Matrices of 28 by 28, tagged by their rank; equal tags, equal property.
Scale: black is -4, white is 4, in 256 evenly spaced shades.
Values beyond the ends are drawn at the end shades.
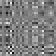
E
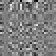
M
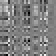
E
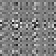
E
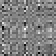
M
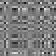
E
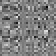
M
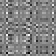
E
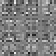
M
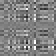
E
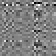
M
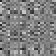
M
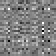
M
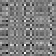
E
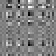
E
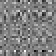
M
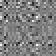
M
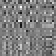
M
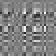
E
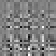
E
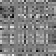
M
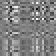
E
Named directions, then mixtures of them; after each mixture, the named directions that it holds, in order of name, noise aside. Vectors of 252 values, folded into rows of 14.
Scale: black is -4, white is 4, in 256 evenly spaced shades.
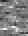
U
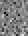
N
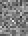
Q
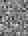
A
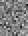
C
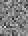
A, C, Q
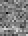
C, Q, U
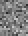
C, U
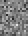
A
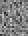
A, N, Q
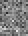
C, Q, U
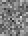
A, C, Q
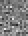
A, U
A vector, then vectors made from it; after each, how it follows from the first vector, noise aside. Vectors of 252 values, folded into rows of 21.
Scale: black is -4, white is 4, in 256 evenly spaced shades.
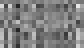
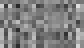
copied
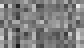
copied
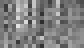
wrapped around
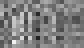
wrapped around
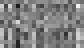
copied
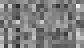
copied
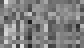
wrapped around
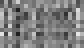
wrapped around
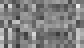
copied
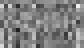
copied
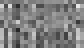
copied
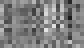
wrapped around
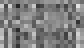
copied
